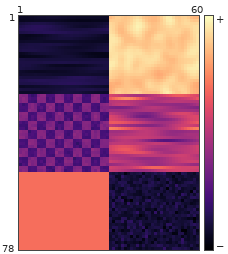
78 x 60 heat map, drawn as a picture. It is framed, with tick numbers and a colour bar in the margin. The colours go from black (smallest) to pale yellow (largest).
The table splits into 3 rows of 2 panels. Panel 1,1: very low, streaked across, faint in contrast. Panel 1,2: very high, blotchy, faint in contrast. Panel 2,1: low, checkered. Panel 2,2: middling, streaked across. Panel 3,1: high, flat. Panel 3,2: very low, fine-grained, faint in contrast.
